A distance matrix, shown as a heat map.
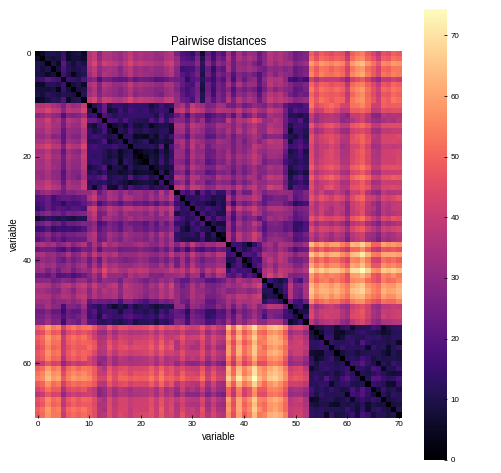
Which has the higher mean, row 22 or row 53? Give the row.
53
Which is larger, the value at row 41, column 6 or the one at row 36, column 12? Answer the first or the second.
the first
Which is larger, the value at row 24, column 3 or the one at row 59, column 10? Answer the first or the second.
the second
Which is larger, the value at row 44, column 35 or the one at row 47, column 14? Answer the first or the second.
the second
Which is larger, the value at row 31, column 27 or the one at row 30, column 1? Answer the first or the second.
the second
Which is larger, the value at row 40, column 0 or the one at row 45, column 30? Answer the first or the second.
the second
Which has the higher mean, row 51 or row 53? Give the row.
53
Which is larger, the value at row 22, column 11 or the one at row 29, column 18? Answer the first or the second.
the second
